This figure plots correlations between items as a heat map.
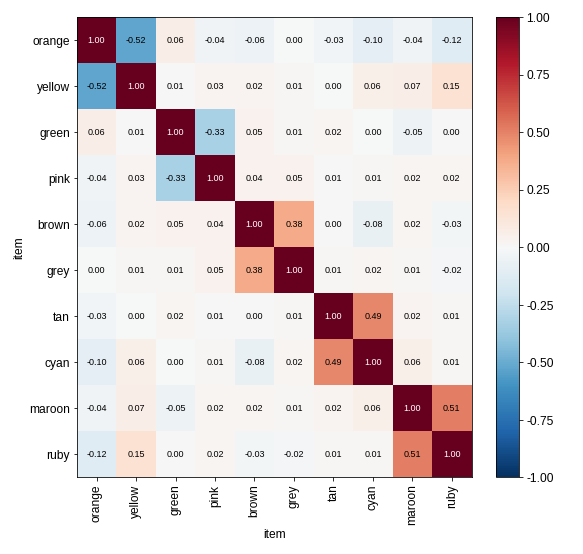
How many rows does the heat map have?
10
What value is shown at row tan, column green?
0.02
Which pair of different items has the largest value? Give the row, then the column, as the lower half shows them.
ruby, maroon
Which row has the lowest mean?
orange
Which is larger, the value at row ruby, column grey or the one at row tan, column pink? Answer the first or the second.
the second
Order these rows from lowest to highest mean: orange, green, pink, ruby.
orange, green, pink, ruby
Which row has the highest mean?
maroon
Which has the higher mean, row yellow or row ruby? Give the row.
ruby
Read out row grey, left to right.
0.00 0.01 0.01 0.05 0.38 1.00 0.01 0.02 0.01 -0.02
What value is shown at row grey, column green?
0.01
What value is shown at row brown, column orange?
-0.06
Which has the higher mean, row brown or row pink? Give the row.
brown
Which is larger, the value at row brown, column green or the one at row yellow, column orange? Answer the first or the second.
the first
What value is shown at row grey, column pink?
0.05
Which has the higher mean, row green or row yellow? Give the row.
yellow
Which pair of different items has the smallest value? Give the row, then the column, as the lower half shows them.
yellow, orange
